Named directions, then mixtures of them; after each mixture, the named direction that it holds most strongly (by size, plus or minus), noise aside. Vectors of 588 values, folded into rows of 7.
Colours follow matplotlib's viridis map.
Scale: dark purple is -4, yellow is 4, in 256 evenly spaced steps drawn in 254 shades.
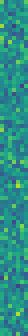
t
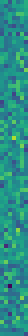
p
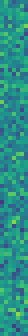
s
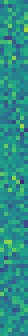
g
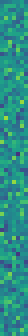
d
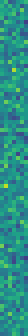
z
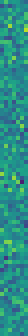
g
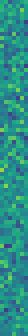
z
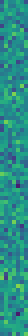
t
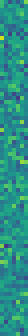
z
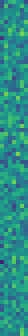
z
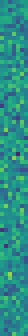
d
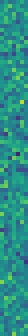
d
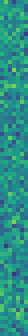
s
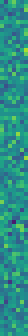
s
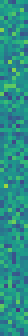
z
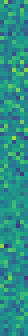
z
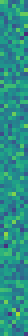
s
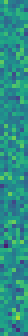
s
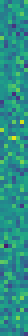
p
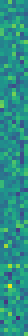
p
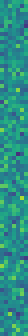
s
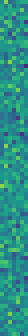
z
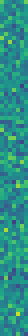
t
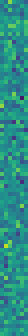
p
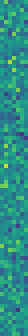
z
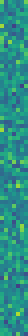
t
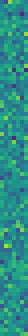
p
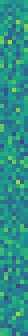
t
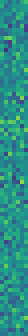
g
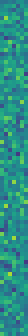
d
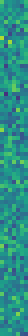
t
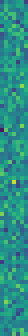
t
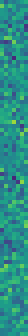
g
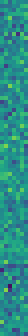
p
